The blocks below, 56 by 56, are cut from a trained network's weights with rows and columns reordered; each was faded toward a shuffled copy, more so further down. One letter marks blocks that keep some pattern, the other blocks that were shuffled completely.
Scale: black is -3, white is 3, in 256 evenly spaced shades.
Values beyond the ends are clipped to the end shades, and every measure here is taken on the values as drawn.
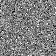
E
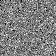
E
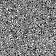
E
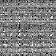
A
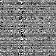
A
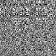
A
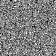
E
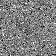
E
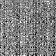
A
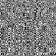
A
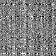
A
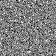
E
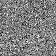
E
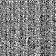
A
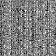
A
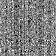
A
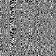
A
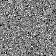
E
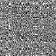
A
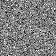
E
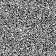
E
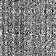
A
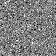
E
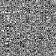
A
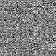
A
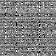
A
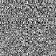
A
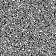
E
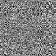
A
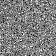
E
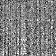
A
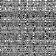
A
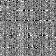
A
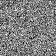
E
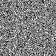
E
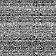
A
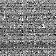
A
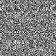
A
